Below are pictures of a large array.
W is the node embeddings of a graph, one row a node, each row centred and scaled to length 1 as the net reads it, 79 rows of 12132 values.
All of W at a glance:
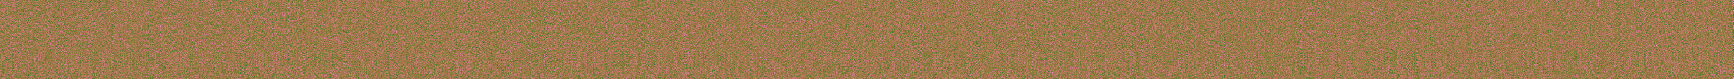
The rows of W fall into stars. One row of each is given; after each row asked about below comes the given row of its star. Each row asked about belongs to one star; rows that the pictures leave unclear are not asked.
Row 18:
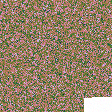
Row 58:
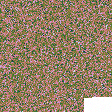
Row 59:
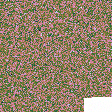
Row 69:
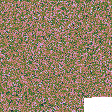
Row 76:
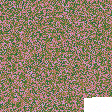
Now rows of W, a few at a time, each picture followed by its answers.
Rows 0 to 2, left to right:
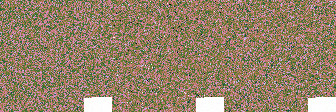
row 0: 59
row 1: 58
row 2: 18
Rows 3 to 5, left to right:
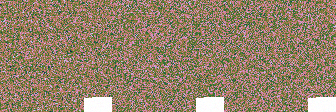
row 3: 76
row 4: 18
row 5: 76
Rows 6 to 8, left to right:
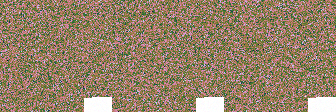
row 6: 18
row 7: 76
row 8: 58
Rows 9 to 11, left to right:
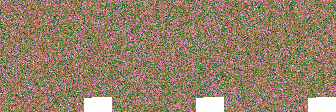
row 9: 59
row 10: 59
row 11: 58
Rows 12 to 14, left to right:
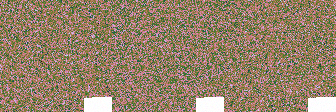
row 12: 76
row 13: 76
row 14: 76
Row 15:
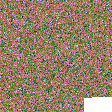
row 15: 59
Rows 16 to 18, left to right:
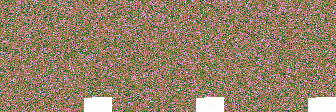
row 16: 58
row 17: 69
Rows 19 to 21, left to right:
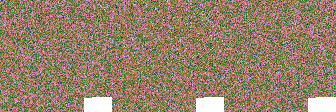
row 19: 76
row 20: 18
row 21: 69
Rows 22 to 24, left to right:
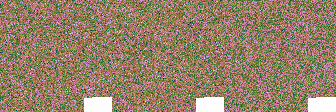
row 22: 76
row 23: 58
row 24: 76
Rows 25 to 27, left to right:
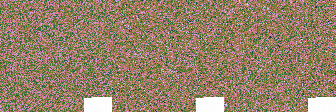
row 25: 59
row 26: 59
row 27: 18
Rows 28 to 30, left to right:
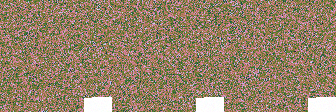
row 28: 69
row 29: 18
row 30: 76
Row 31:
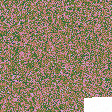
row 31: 76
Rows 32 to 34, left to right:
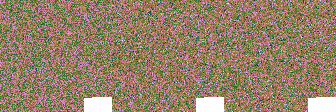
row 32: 76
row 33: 69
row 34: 59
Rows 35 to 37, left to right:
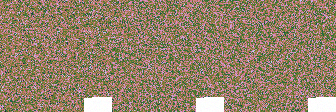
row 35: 18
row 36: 58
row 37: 76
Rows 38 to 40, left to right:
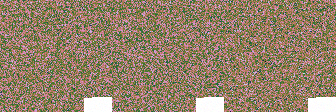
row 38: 18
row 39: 59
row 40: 76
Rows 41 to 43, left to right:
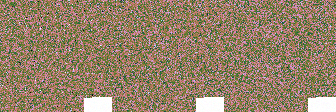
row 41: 58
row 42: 18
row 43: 58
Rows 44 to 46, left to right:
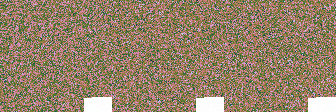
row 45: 76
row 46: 76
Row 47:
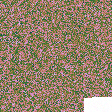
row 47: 58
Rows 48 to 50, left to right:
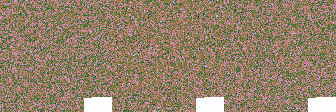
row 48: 18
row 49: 69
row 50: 76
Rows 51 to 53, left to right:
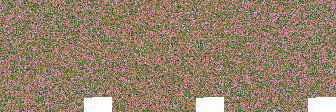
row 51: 58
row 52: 59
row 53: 69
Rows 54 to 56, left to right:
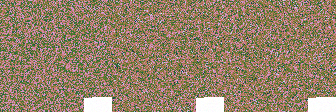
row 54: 58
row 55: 69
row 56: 58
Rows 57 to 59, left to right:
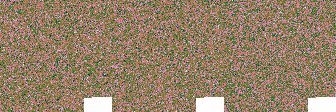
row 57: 59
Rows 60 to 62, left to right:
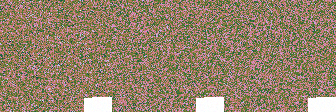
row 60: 69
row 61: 58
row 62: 58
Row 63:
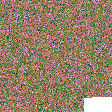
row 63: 69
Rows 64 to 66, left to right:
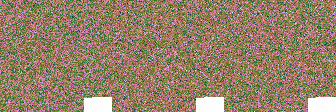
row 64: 58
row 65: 58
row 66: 69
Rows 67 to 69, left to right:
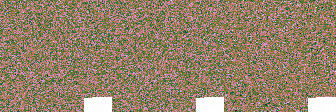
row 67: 76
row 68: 58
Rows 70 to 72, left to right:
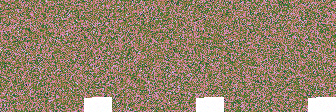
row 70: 69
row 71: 76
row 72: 69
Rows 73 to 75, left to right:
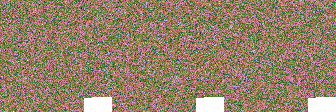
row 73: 69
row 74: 18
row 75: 18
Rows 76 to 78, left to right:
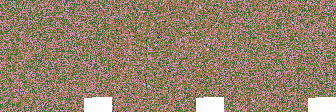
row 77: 18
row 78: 59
